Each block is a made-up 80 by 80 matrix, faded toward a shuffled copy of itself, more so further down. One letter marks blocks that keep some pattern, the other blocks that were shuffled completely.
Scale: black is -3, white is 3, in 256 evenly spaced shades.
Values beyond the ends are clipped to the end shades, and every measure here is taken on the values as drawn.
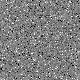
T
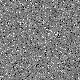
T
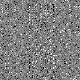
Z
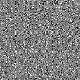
Z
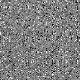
Z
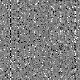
Z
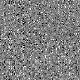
Z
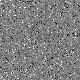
T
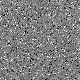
T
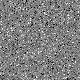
T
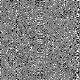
Z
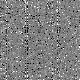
Z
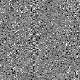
Z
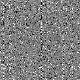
Z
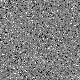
T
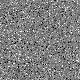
T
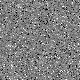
T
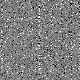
Z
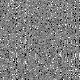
Z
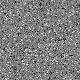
T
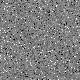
T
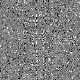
Z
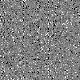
Z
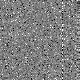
Z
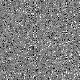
Z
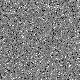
T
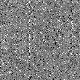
Z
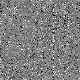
Z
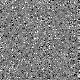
Z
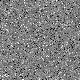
T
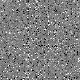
Z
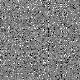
Z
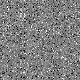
Z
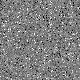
T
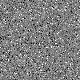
T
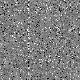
Z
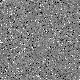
T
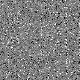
Z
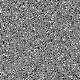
Z
